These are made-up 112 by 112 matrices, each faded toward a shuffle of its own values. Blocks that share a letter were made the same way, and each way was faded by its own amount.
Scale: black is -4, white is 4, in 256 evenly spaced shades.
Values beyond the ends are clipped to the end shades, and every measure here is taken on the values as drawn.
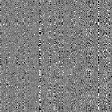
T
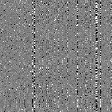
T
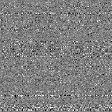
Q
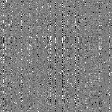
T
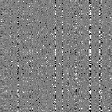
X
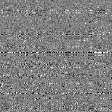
Q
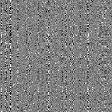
T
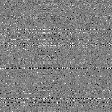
Q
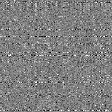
Q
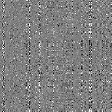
T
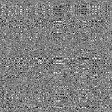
Q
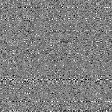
Q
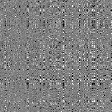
X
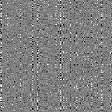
X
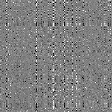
X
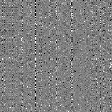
T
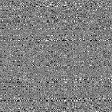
Q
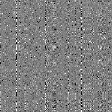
T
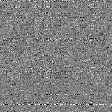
Q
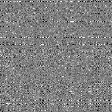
Q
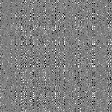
X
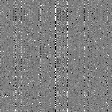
T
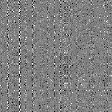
T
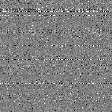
Q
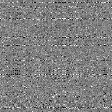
Q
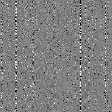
T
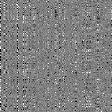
X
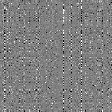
X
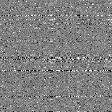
Q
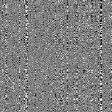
T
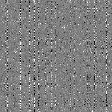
T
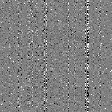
T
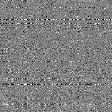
Q
